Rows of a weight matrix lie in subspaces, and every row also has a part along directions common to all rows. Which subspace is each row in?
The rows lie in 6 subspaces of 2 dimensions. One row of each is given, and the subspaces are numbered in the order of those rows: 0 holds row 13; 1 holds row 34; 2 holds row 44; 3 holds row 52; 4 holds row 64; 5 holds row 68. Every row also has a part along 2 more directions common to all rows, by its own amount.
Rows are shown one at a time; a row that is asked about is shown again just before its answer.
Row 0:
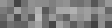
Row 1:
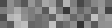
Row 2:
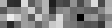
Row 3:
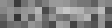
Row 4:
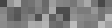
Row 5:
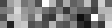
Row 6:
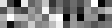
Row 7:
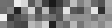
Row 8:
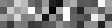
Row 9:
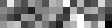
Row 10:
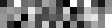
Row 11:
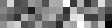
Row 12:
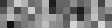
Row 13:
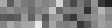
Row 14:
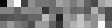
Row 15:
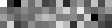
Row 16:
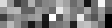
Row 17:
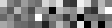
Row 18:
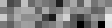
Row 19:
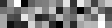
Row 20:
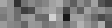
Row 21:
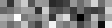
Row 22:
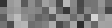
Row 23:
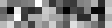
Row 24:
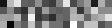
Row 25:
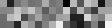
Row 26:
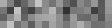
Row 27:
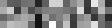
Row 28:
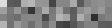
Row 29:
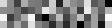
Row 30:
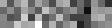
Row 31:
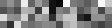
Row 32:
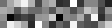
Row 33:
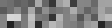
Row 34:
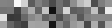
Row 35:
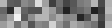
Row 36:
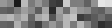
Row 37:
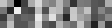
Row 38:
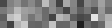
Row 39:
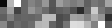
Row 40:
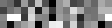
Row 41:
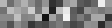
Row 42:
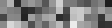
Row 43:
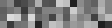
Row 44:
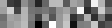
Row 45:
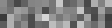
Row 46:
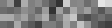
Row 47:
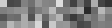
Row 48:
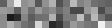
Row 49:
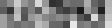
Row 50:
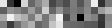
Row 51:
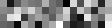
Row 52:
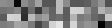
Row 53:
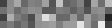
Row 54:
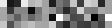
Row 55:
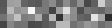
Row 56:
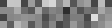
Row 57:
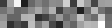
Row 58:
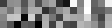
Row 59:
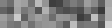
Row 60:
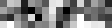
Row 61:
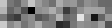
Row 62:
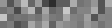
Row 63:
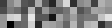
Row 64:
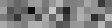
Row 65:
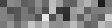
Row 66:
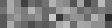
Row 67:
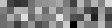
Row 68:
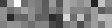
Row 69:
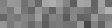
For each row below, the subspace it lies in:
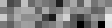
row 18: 5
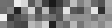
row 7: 1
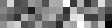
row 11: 0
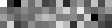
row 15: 1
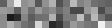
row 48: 3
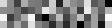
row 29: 5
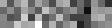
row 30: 0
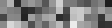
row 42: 3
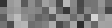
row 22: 1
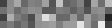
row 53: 5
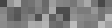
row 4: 4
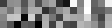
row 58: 0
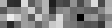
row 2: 5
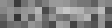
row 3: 2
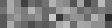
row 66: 4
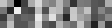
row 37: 2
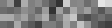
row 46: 0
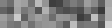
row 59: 2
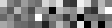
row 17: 1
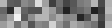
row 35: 2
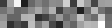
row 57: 3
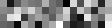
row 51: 0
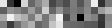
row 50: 5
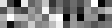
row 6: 5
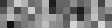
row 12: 5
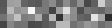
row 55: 4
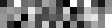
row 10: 0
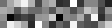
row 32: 3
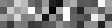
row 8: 4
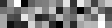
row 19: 3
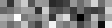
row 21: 2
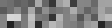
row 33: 3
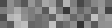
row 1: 1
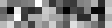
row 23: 2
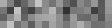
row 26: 2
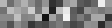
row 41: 4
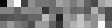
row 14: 5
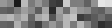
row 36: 0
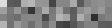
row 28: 4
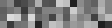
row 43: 3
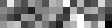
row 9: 0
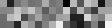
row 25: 0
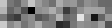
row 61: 4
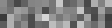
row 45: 5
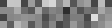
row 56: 1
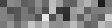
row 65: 4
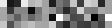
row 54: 4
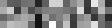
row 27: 2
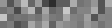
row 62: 1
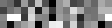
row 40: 3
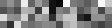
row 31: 0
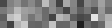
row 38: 1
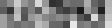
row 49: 2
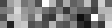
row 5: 1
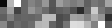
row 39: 5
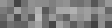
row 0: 2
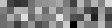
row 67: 3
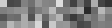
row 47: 0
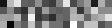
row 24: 3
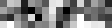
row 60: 2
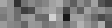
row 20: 5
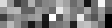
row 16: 4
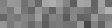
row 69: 1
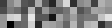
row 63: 3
